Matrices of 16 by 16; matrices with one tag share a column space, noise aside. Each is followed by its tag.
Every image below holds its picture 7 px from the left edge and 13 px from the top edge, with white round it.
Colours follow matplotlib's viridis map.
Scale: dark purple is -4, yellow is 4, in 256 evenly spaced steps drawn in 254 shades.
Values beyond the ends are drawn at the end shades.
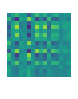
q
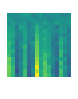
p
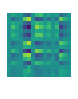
q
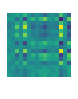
q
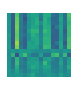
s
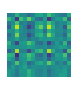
q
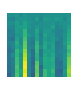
p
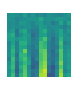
p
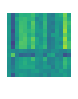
s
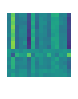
s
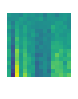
p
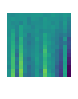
p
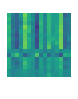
s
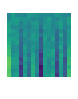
p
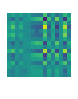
q
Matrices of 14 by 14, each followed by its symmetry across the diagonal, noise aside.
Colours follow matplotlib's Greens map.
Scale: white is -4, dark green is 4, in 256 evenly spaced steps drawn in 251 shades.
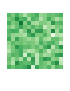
neither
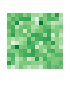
symmetric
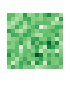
symmetric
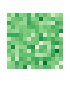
symmetric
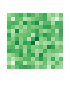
symmetric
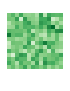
neither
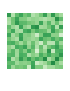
neither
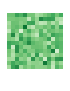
antisymmetric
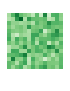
neither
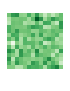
antisymmetric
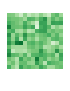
antisymmetric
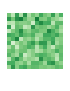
antisymmetric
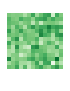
antisymmetric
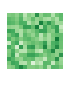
antisymmetric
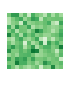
antisymmetric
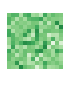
symmetric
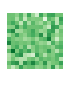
antisymmetric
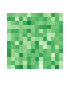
neither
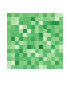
symmetric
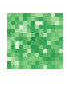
symmetric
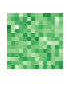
neither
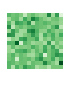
neither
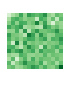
symmetric
